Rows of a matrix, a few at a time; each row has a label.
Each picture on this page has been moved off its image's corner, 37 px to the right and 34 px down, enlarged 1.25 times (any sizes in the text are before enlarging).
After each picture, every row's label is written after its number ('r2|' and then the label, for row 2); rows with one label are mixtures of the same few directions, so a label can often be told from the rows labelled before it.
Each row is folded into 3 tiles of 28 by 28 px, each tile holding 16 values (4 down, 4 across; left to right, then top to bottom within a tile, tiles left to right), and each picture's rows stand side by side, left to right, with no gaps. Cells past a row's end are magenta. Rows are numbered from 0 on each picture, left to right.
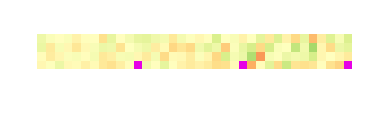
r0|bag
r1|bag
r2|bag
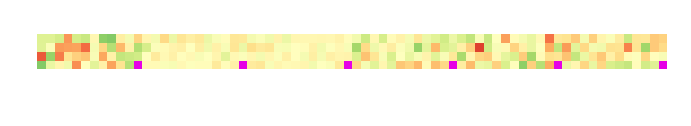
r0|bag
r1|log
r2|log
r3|bag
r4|log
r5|bag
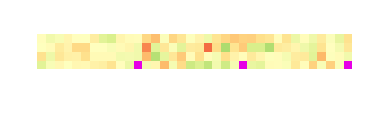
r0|bag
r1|bag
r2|log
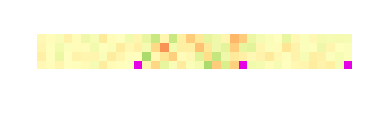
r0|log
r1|log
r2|bag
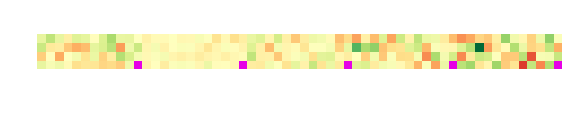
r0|bag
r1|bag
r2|log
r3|log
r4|log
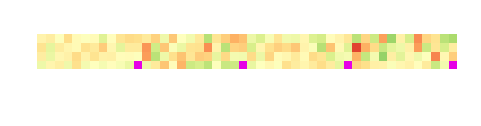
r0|bag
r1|bag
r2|bag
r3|log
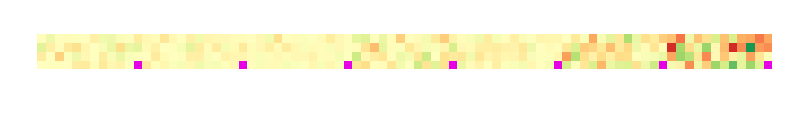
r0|bag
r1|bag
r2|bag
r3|log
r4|bag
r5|bag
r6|bag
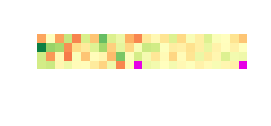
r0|log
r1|log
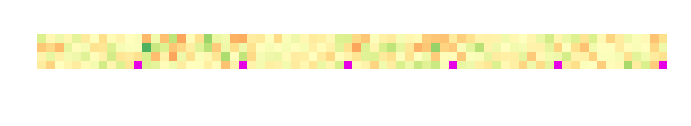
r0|log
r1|log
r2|log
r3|bag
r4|log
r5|log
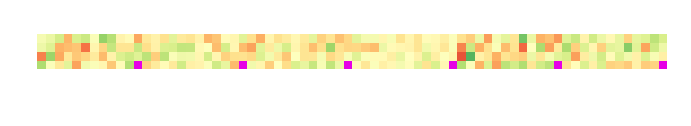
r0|bag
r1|bag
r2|bag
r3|log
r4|bag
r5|bag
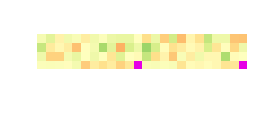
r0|bag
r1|log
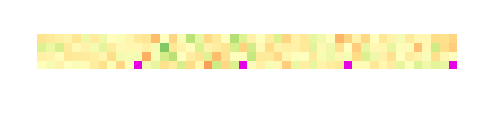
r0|log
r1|log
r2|log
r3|bag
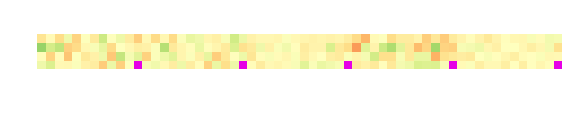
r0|log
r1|log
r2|bag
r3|bag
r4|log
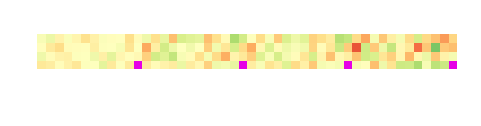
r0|log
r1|log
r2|log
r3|bag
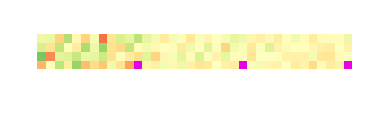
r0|bag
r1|bag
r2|log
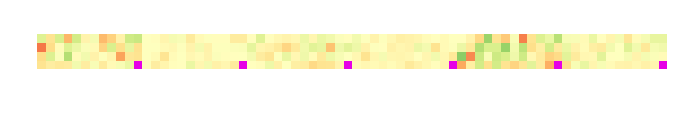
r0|log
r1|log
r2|bag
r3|bag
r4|bag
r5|bag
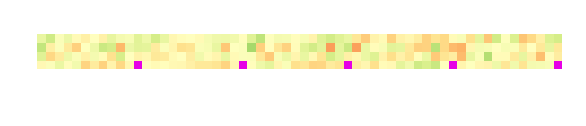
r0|bag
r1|bag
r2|bag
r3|bag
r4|log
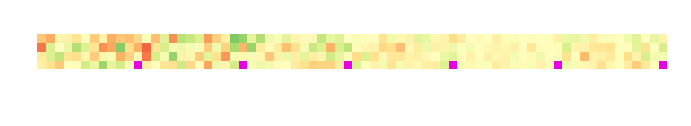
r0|bag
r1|log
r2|bag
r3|bag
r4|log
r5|bag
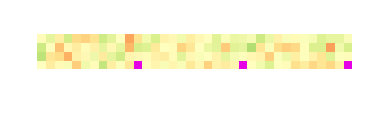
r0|log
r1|bag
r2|bag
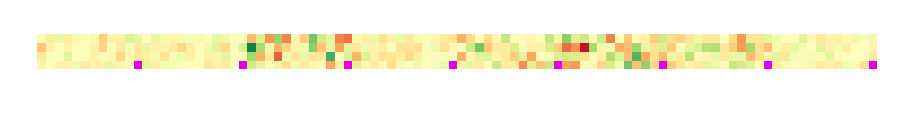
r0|log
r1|bag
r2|log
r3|bag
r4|log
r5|log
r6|bag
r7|bag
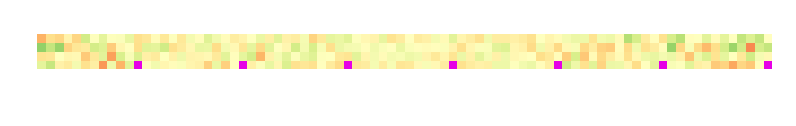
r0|log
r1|log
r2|bag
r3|bag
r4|bag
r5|bag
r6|bag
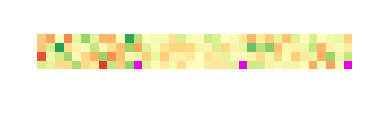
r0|log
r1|bag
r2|log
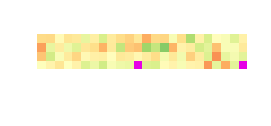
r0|bag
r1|log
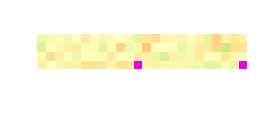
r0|bag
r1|bag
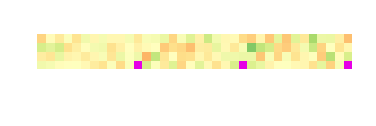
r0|log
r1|bag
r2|log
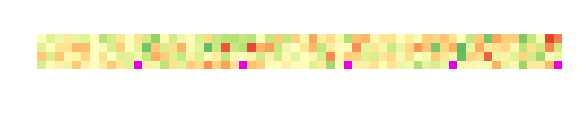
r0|bag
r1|bag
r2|log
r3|bag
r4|log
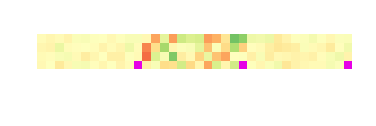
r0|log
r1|log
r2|bag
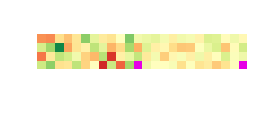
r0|log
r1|bag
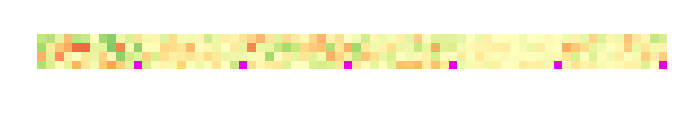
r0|bag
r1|bag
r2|bag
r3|bag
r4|bag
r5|log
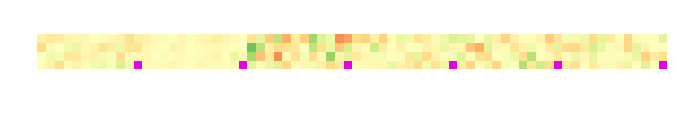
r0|bag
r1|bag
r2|log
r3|log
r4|log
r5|log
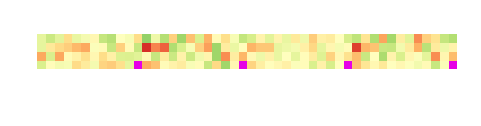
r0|bag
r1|log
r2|log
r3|log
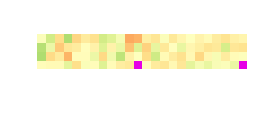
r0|log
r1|bag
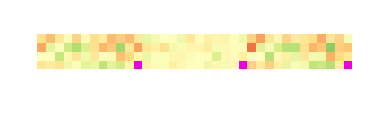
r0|bag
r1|log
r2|bag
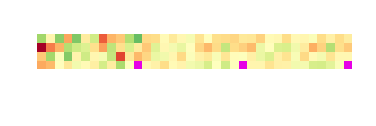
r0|log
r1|bag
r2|bag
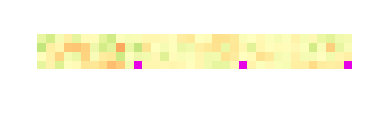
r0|bag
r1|bag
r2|bag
